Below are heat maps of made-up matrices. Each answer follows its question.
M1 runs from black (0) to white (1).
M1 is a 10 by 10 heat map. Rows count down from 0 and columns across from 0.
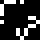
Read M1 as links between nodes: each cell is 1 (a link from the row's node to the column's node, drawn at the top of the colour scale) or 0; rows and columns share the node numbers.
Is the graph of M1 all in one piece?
no
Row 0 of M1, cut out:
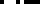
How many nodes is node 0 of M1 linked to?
4
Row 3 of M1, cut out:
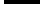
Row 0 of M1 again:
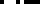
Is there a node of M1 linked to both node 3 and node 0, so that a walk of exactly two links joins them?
no
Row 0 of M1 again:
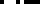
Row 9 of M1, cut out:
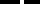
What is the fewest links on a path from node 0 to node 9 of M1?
2
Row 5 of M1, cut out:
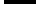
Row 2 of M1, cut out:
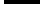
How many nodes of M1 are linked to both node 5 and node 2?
1
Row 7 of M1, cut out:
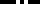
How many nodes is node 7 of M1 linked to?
2
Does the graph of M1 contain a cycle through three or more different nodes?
yes
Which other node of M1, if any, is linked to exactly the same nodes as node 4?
node 6
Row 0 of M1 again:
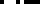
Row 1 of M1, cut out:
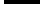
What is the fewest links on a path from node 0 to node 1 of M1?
1
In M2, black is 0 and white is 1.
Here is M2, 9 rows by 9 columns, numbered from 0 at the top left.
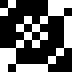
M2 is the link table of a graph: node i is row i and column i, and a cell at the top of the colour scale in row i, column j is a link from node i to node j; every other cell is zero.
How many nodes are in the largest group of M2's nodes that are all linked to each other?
4
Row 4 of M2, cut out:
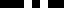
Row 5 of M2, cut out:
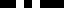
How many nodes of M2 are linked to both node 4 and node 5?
1
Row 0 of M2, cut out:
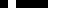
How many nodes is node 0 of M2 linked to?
4
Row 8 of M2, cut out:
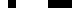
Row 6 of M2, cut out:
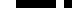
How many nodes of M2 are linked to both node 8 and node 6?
1
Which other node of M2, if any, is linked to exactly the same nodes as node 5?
node 3
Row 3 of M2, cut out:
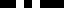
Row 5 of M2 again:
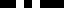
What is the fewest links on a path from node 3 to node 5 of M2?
2
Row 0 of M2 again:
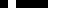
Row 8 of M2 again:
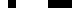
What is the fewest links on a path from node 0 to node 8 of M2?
1
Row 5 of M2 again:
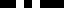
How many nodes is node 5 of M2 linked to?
3
